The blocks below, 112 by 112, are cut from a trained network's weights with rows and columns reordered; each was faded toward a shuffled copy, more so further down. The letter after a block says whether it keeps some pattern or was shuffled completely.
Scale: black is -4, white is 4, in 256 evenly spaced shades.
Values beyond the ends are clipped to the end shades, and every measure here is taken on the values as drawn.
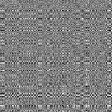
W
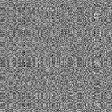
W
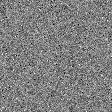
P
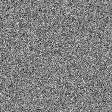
P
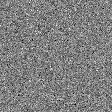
P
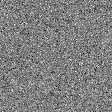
P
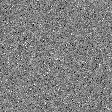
P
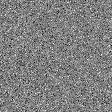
P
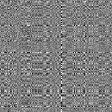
W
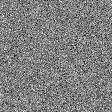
P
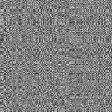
W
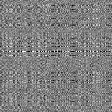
W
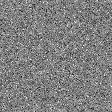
P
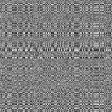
W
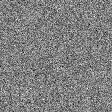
P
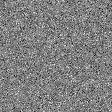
P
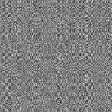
W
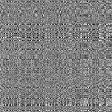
W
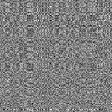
W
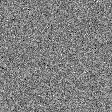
P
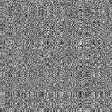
W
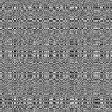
W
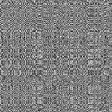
W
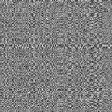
W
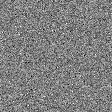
P
